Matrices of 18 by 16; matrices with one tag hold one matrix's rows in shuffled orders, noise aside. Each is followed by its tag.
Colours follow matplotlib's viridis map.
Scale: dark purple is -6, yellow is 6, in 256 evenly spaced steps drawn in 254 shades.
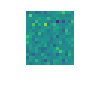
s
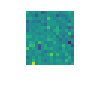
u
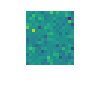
u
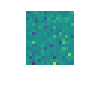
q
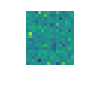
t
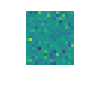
t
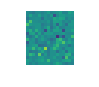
s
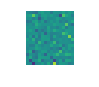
q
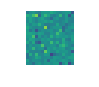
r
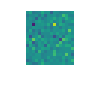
q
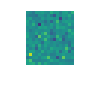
t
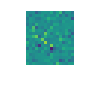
r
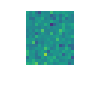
r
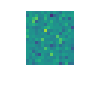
r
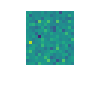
t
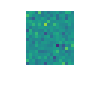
s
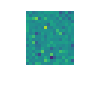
r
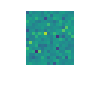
s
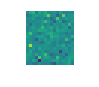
t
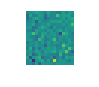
q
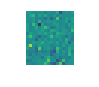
t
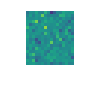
r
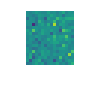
q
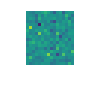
t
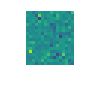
t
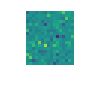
s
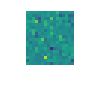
r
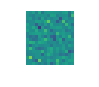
t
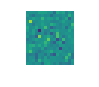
t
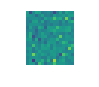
q
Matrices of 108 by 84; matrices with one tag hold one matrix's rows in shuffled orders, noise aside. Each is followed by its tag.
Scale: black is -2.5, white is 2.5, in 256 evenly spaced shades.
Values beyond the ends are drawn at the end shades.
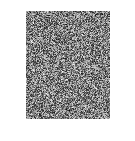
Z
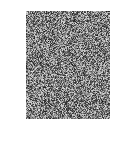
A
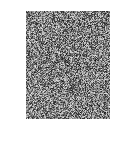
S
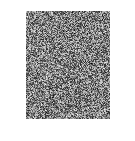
S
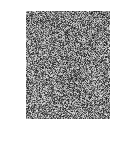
S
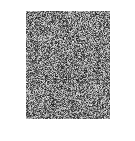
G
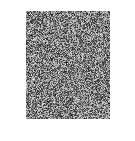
Z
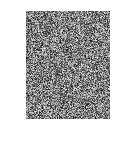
Z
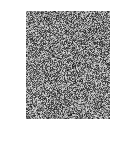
A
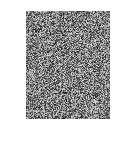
G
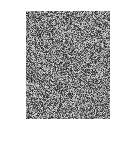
Z
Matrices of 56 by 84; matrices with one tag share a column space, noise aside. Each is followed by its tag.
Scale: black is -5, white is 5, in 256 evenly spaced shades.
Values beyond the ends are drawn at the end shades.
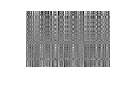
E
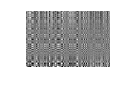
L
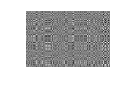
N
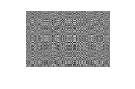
N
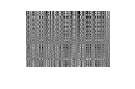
E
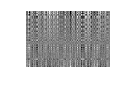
E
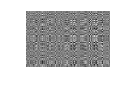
N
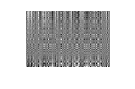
L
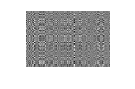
N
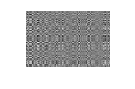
N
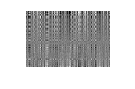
E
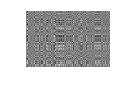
N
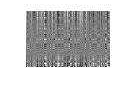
L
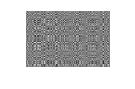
N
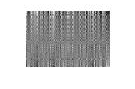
E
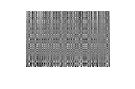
L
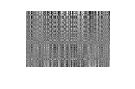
E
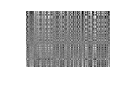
E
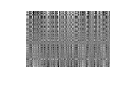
E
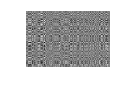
N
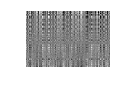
E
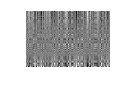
L
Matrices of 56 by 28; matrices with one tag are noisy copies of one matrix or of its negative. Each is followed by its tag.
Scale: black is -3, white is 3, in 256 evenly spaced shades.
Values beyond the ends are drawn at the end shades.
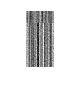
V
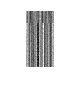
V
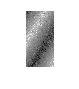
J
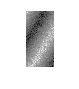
J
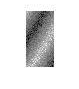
J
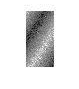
J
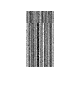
V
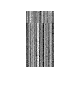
V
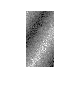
J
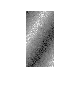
J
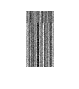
V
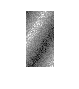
J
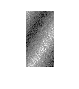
J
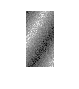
J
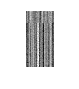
V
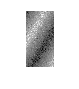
J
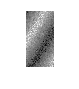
J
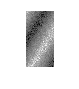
J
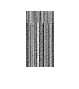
V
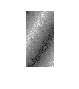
J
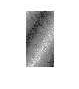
J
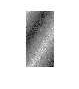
J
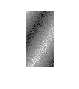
J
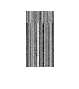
V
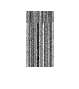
V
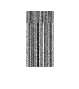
V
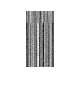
V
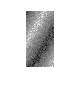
J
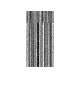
V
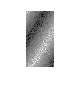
J
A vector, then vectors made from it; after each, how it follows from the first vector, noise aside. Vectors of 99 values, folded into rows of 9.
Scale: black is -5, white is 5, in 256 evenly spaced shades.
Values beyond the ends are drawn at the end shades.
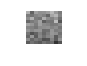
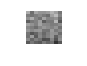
copied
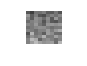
reversed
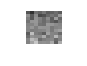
reversed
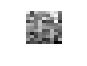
scaled up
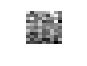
scaled up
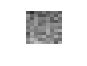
reversed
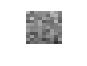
copied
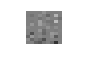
partly zeroed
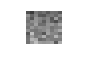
reversed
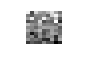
scaled up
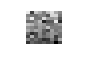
scaled up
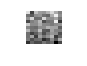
scaled up
